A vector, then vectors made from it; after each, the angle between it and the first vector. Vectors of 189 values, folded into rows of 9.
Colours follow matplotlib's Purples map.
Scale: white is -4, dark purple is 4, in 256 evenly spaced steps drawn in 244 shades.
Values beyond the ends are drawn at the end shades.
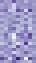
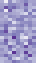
partly opposed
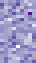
partly opposed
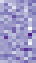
partly aligned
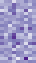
nearly opposite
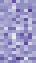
nearly parallel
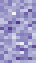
partly aligned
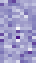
orthogonal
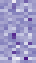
nearly opposite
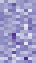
nearly opposite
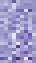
nearly parallel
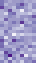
orthogonal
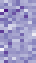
orthogonal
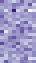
partly opposed
